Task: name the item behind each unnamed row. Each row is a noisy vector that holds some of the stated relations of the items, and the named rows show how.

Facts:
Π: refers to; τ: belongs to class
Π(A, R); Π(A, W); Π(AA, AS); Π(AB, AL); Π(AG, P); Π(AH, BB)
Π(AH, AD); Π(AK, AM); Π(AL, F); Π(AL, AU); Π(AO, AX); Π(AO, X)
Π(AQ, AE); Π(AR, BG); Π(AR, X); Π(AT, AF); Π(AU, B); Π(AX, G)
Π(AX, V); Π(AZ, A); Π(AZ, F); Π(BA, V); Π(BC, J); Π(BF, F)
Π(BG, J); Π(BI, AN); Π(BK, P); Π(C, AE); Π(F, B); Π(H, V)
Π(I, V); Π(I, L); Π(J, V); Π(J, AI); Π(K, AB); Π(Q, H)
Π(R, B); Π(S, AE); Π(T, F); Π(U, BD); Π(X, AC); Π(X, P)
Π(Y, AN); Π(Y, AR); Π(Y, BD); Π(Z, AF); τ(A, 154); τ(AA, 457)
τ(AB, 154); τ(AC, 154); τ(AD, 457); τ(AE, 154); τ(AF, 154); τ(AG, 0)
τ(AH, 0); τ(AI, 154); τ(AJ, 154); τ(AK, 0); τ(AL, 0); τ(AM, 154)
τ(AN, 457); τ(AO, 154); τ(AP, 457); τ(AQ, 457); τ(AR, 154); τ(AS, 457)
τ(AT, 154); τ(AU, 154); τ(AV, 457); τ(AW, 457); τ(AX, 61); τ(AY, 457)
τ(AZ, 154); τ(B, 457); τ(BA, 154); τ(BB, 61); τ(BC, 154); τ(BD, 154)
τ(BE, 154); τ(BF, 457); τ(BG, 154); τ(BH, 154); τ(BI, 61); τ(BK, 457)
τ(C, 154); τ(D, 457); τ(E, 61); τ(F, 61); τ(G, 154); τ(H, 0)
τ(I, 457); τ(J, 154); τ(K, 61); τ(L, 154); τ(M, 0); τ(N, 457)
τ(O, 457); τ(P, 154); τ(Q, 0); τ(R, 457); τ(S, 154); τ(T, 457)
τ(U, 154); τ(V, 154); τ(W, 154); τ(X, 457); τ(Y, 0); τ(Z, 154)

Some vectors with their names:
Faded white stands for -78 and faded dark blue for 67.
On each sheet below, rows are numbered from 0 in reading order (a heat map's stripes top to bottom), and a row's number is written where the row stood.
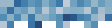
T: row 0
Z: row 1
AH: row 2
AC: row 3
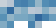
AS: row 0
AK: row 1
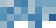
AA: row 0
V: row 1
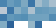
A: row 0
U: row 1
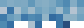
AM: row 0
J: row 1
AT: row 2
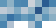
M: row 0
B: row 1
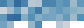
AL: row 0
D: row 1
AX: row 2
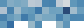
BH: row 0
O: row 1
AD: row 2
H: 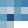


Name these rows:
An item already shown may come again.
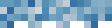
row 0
W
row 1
Y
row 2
BK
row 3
BC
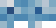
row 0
AD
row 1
BB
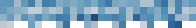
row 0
AX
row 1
AG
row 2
L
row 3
Q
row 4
G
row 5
I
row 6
AF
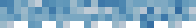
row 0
K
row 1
AQ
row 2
E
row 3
AG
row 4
K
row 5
AM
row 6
F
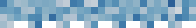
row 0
BI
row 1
AI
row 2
X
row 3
AN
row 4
BG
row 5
AR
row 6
Y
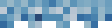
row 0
AE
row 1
Q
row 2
P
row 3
L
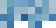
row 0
V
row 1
BD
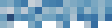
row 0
H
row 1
AS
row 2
AO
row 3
BA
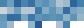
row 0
AL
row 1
AZ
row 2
R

